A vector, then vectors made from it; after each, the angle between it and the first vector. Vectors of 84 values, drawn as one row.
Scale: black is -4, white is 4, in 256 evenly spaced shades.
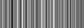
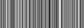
orthogonal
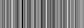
nearly opposite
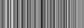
nearly opposite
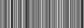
partly aligned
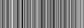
nearly opposite
